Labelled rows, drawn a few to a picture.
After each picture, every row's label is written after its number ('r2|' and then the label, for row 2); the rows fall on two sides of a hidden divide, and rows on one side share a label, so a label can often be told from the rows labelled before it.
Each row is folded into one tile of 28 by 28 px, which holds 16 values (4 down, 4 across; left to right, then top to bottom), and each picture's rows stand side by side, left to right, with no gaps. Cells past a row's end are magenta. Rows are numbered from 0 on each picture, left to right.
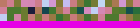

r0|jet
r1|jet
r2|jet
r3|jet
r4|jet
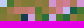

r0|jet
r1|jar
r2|jet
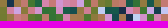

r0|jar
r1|jet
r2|jet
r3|jar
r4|jar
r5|jet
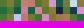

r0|jet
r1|jet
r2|jet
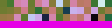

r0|jet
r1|jar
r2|jar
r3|jet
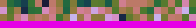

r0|jar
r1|jar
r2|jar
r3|jar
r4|jet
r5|jar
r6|jar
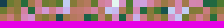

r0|jar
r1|jar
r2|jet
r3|jet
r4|jet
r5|jet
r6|jar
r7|jar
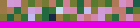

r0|jet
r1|jet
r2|jar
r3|jar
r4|jet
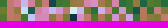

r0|jet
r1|jar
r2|jar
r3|jar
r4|jet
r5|jar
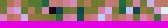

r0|jar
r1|jar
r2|jet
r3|jar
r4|jar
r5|jar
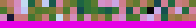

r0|jet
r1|jet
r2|jar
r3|jet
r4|jet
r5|jar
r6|jet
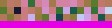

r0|jet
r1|jar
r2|jet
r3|jar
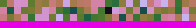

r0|jar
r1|jar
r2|jet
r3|jet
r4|jet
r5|jet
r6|jar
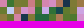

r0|jet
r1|jar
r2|jar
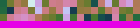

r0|jar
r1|jet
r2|jet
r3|jet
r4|jet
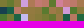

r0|jar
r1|jet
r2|jet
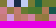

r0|jar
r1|jar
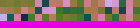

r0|jet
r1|jar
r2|jet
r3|jet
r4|jar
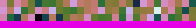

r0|jar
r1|jar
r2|jet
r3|jar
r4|jar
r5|jar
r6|jet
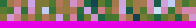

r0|jar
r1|jar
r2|jet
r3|jar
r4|jet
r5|jar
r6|jar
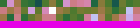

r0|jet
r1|jar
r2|jet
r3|jar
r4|jar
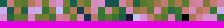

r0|jar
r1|jet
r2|jar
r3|jet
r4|jar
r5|jar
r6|jar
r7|jet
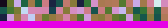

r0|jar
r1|jar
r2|jar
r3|jar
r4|jet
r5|jet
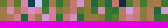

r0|jet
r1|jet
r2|jet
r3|jar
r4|jar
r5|jet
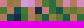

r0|jet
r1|jar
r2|jet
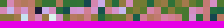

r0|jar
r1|jar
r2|jar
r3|jet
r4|jet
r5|jar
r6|jar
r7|jet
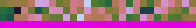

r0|jet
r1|jet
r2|jar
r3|jar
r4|jar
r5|jar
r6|jet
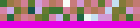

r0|jet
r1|jet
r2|jet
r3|jar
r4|jar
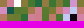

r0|jet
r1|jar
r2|jar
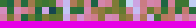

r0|jar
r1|jar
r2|jet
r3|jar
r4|jar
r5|jar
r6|jar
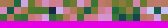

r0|jar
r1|jet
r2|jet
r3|jar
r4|jet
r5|jet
